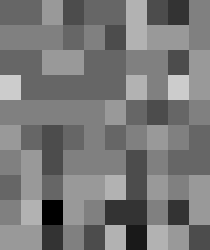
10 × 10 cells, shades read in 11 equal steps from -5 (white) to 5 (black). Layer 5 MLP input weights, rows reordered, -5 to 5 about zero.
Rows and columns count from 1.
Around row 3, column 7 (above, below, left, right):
-2 -2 1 0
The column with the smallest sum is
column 1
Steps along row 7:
down up down same same up down up same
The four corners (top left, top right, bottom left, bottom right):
1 0 -1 2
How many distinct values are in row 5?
4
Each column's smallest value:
-3 -2 -1 -1 -1 -2 -2 -2 -3 -1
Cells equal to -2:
7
